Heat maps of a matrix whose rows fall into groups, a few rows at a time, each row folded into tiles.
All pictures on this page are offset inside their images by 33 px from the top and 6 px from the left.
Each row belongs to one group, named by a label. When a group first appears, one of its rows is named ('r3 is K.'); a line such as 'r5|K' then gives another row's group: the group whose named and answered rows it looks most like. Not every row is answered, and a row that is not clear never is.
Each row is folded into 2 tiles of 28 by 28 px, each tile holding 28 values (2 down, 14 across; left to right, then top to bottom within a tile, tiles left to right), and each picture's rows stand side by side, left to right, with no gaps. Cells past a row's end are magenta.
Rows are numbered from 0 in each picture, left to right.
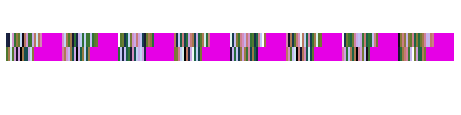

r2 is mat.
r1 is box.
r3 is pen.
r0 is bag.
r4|mat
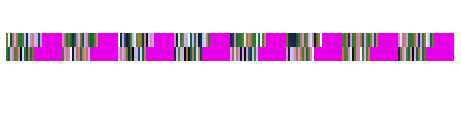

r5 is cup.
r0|box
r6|pen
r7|box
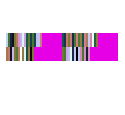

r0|mat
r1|pen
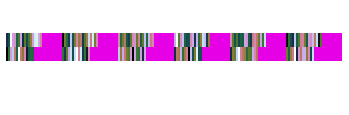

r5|pen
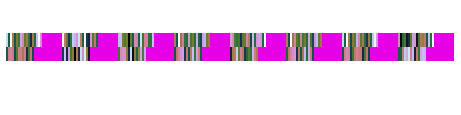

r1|mat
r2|box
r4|box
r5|pen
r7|cup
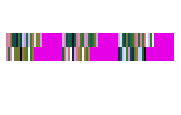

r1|cup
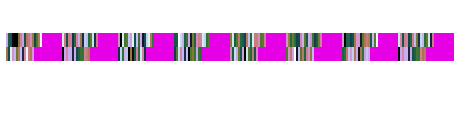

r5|cup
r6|cup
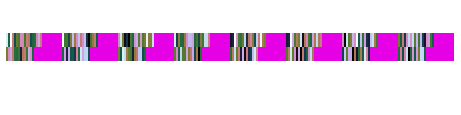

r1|mat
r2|box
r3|mat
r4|bag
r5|bag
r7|mat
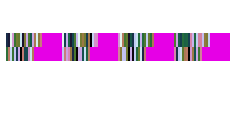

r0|bag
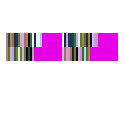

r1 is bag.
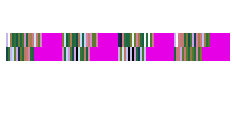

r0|box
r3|box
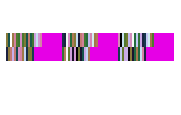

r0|pen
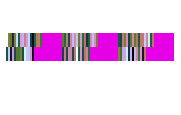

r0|mat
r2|pen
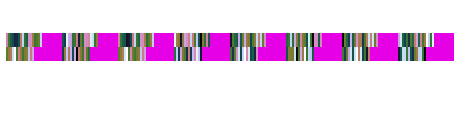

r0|cup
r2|cup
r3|mat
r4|pen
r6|pen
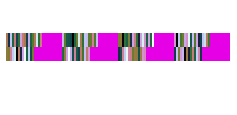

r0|pen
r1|cup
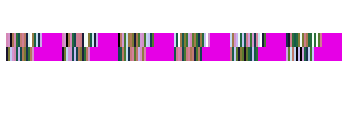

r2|pen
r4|box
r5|bag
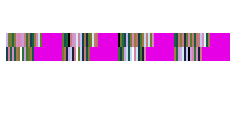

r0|mat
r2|pen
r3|pen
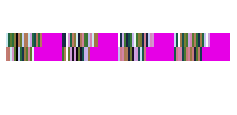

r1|bag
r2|bag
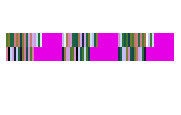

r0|box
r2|box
